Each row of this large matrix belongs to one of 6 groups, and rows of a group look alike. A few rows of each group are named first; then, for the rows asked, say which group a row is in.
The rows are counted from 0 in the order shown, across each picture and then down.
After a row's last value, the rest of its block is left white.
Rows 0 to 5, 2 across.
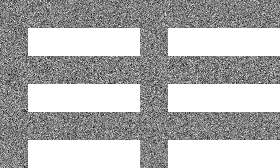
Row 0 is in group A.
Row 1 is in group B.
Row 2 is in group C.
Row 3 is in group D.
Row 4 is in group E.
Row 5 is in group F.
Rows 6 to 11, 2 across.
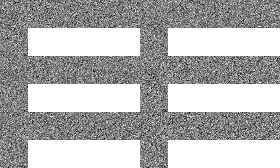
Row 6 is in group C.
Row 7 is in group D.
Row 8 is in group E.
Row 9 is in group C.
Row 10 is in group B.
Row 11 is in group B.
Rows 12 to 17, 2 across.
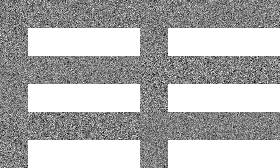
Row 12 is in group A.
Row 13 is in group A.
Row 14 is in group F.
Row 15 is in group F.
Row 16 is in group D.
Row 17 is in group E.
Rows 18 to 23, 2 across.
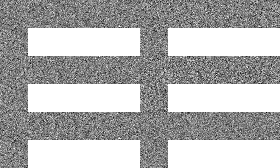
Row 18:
D
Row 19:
F
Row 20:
B
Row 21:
B
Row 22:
D
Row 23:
A
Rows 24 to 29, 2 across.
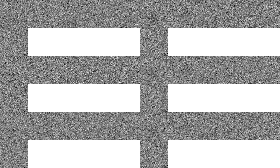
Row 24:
E
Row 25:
C
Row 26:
F
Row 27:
C
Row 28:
F
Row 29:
C
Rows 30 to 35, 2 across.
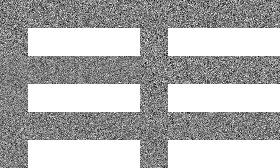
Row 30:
D
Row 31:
E
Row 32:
D
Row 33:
F
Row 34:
B
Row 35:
A
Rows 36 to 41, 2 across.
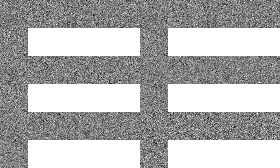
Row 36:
E
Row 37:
E
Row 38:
C
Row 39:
D
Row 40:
D
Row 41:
F
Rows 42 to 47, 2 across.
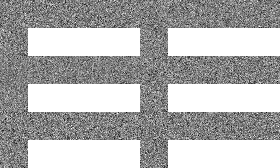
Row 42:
B
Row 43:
D
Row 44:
E
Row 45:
C
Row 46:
F
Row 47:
A
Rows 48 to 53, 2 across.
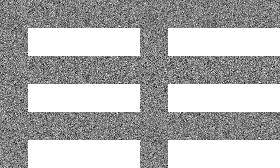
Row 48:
D
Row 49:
E
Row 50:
D
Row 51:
F
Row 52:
F
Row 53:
D
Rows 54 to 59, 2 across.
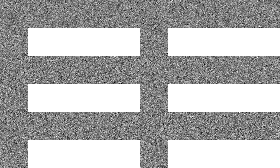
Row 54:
C
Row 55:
D
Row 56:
B
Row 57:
F
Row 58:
F
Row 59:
B
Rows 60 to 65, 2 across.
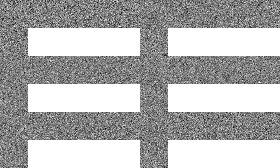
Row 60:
F
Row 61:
C
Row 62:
B
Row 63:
D
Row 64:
B
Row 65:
E
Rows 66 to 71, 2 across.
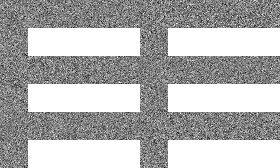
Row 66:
C
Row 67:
B
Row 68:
D
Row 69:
B
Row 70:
E
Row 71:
F
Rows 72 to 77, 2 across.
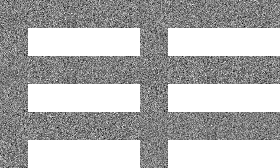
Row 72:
E
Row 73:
B
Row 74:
E
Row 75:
E
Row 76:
B
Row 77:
E
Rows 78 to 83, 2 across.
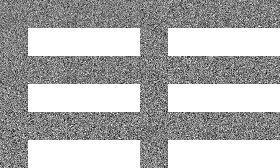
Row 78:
E
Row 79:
D
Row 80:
E
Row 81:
A
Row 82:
F
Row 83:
E
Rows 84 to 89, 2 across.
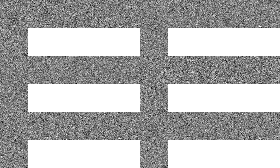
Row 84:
C
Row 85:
D
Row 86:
A
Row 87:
B
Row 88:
D
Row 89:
C
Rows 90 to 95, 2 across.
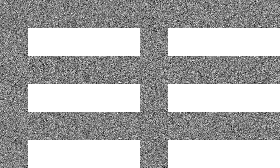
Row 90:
E
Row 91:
F
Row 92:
D
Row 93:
B
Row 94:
D
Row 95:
A
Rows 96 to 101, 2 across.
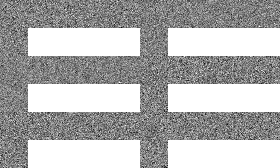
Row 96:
F
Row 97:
A
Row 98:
D
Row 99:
E
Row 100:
A
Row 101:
C
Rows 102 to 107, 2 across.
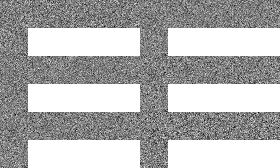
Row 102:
B
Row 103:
C
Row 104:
A
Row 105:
C
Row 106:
C
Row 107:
F
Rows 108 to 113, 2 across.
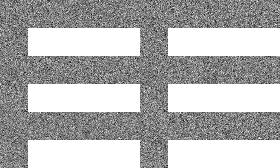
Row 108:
A
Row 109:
F
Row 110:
C
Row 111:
E
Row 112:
D
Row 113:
D
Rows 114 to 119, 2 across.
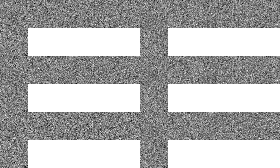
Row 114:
C
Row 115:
E
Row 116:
A
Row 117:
E
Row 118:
C
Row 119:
A
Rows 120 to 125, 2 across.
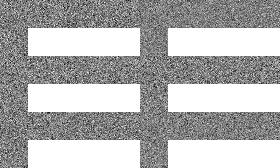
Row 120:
E
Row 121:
A
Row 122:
F
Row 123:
F
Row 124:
A
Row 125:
C
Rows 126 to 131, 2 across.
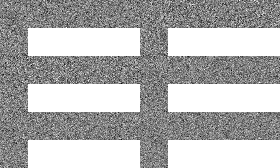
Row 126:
C
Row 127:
B
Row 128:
F
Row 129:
A
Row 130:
F
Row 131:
D
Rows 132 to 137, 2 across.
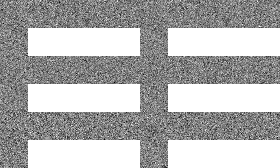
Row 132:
D
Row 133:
D
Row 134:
B
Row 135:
E
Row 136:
F
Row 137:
C
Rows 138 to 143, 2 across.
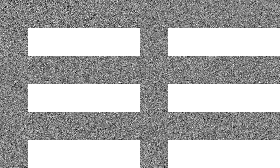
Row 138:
F
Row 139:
F
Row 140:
D
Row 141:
A
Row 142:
B
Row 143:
E
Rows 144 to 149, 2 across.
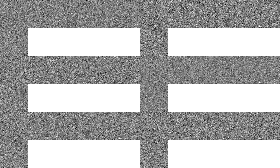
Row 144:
E
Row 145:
D
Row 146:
B
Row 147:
A
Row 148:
D
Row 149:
F
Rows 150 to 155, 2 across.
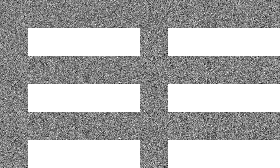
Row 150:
B
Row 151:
E
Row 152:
D
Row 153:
F
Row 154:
D
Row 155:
E
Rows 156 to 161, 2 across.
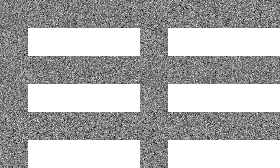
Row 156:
E
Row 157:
D
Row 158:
B
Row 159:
E
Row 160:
F
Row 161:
F
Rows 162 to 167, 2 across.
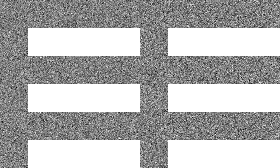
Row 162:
E
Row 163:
B
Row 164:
B
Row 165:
C
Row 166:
D
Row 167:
B
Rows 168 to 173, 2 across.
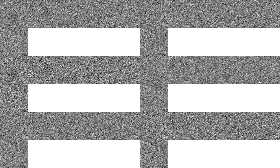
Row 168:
C
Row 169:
B
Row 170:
C
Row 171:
D
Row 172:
B
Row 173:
B
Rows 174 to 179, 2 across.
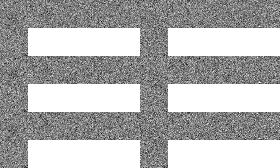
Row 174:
C
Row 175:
A
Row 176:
C
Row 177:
D
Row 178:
C
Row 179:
A
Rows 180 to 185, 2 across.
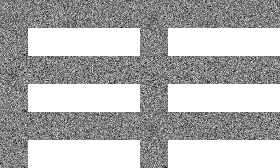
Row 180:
E
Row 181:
C
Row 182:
C
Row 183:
F
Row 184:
F
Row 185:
C
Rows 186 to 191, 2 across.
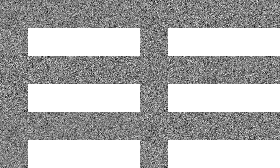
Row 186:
C
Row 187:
F
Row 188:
A
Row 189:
E
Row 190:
C
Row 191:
C
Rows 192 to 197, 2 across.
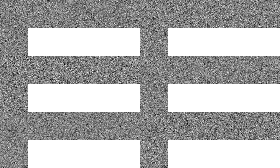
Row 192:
A
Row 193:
F
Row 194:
F
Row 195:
F
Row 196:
C
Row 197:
C
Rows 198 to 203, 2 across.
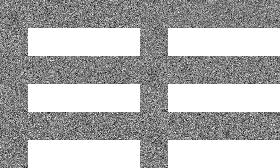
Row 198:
C
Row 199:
A
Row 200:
B
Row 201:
C
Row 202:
A
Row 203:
D
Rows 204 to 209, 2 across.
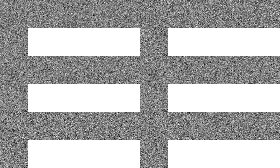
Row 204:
E
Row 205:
A
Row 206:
C
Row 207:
C
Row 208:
F
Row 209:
A
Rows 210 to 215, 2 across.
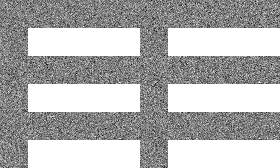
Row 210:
F
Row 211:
F
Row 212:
C
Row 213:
D
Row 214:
B
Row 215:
A
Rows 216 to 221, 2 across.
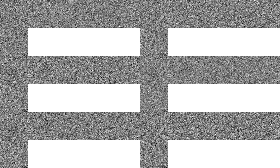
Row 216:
A
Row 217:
B
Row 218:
C
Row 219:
C
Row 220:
C
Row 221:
B
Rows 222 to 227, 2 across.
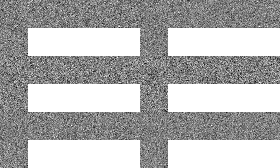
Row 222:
D
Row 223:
A
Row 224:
F
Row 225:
C
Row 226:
E
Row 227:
E
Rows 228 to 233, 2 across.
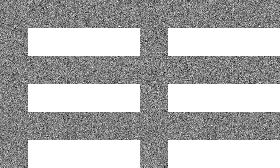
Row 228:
D
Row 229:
A
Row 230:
F
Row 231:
C
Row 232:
E
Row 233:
E
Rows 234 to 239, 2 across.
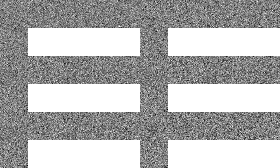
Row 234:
D
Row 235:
F
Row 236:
E
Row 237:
E
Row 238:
E
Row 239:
C
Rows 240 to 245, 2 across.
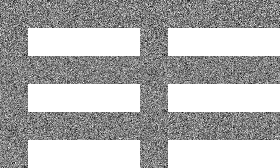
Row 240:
A
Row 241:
A
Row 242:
F
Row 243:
C
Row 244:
C
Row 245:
E
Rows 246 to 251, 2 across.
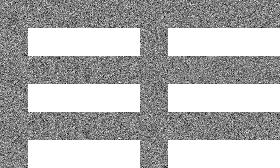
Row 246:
C
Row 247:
B
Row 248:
D
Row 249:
A
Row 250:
D
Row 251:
C
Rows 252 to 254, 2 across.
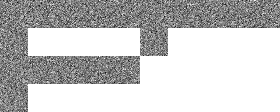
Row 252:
B
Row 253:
B
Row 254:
B
